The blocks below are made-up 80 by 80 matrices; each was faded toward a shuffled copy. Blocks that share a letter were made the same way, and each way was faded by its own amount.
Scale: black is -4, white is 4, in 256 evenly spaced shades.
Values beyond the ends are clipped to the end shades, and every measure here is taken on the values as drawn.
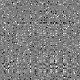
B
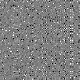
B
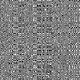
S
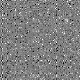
B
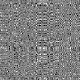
S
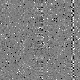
B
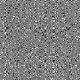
B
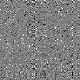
B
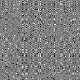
S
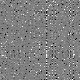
B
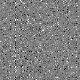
B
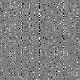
B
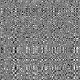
S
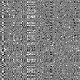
S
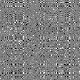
S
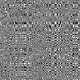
S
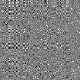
S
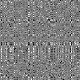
S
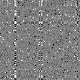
B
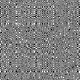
S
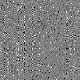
B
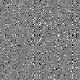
B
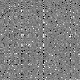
B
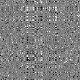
S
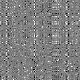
S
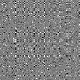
S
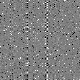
B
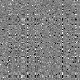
S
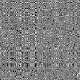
S
